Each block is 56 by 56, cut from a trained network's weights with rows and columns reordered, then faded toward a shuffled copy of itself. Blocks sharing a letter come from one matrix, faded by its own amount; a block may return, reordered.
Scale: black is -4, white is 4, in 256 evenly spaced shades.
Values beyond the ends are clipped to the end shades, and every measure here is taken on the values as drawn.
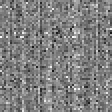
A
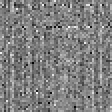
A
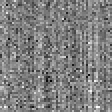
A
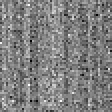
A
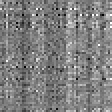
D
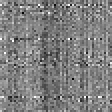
D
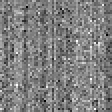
A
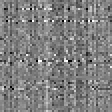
D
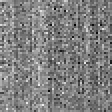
A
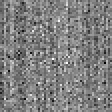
A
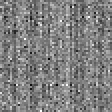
A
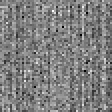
A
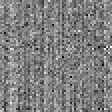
A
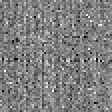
A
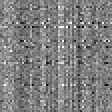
D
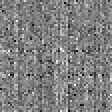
A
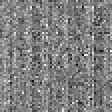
A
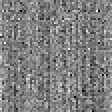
A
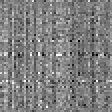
D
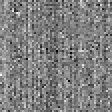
A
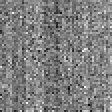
A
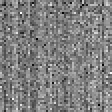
A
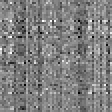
D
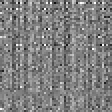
D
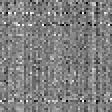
D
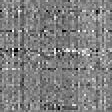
D
